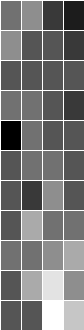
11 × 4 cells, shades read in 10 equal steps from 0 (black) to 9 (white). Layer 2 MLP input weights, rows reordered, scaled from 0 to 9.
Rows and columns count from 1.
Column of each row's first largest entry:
2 1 1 1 2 2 3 2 4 3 3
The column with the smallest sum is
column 1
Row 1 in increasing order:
1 2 4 5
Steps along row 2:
down same down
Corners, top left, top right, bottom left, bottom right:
4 1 3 7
